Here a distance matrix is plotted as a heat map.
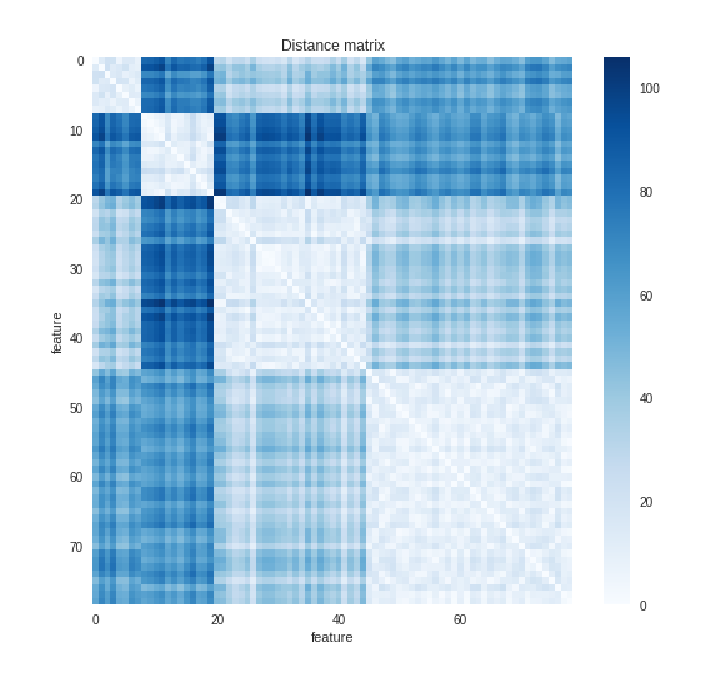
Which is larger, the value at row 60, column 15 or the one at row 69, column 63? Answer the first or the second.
the first
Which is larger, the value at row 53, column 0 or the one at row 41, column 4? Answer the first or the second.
the first
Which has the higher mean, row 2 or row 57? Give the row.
2
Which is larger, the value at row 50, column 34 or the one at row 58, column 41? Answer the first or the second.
the first
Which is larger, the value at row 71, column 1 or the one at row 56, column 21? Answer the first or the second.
the first
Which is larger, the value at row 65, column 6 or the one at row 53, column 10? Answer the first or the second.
the second
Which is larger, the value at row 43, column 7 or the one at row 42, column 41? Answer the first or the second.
the first
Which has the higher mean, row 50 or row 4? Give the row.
4
